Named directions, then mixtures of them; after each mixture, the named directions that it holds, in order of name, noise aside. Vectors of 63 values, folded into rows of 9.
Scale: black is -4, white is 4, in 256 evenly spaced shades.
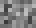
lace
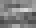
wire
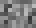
lace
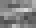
wire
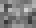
lace, wire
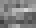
wire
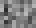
lace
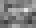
lace, wire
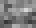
lace, wire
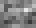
lace, wire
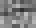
lace, wire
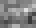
lace, wire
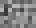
lace, wire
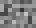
lace, wire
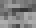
wire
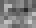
lace, wire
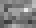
lace, wire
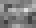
lace, wire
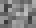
lace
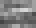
wire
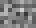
lace, wire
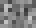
lace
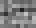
lace, wire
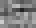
lace, wire
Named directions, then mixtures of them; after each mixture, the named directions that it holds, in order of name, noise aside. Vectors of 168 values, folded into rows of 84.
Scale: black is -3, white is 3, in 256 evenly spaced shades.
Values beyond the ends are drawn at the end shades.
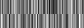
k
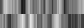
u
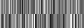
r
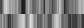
u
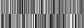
r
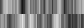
u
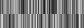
k, u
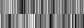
r, u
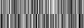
k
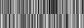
k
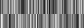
k, u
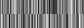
k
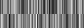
k, u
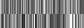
r, u
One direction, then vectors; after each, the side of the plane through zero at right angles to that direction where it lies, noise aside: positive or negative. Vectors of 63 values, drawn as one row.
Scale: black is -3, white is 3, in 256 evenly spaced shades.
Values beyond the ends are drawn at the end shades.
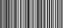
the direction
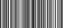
positive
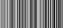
negative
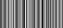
negative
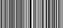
negative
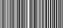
negative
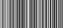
negative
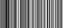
positive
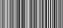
negative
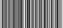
positive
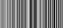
negative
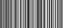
positive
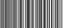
positive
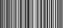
positive
